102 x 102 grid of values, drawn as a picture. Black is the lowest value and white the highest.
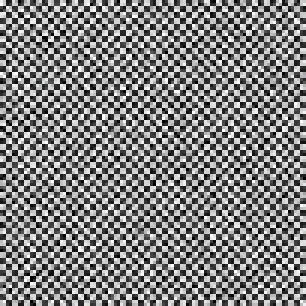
No seam splits the table. Overall the values sit about 50% of the way up the scale. No row or column stands out. No overall slope runs across the table. The values fall into two levels. A checkerboard runs through the table.
